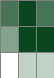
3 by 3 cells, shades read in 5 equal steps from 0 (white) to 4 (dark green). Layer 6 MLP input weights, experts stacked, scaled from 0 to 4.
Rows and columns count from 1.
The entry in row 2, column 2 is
4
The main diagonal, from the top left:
3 4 1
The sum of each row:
10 10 2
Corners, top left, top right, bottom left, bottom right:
3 3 0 1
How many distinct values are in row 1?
2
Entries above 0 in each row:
3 3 2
